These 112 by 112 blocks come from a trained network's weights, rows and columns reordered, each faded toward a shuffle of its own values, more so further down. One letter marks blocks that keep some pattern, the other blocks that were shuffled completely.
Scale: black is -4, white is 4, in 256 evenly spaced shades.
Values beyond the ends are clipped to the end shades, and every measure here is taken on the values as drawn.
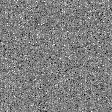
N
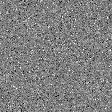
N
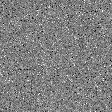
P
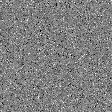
N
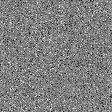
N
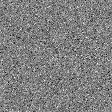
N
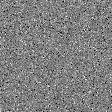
P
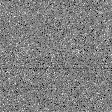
N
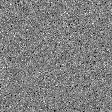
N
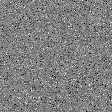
P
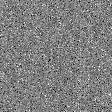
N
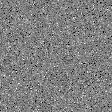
P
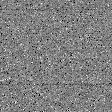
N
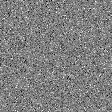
P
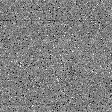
N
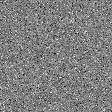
P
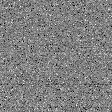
N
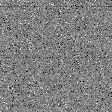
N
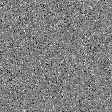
P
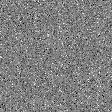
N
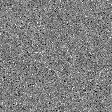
P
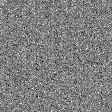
N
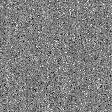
N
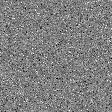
P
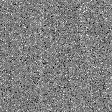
N
